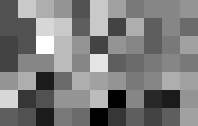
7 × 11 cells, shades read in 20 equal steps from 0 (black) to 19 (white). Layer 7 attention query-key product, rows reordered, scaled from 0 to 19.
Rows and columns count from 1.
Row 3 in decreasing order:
19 14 12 11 11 10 9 7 6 5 5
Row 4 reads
5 10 10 14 10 17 7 8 9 10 9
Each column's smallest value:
5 4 2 8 6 0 0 7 3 2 8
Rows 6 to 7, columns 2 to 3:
4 6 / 6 2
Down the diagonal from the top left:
6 6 19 14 13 14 4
